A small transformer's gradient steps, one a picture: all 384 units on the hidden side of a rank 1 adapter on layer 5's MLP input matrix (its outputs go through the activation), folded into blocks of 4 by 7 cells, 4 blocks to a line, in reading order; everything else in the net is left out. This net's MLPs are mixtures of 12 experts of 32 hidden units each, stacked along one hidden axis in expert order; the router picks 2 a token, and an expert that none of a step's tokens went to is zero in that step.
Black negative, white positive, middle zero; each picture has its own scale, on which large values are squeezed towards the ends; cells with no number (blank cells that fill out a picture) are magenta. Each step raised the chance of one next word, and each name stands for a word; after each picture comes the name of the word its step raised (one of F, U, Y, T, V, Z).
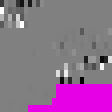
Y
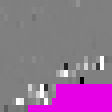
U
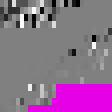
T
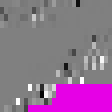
T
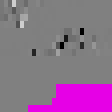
T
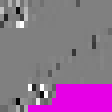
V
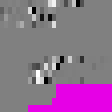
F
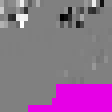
Y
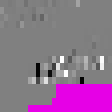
U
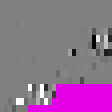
U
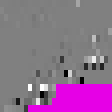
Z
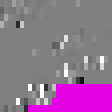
U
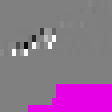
Y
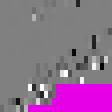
V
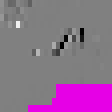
U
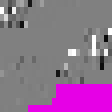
Z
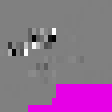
F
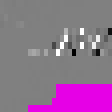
F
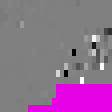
F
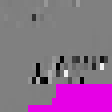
Y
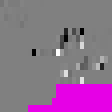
V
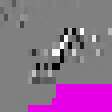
Z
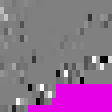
Y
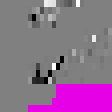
Z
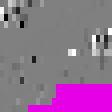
Z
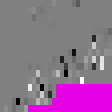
F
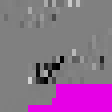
Z
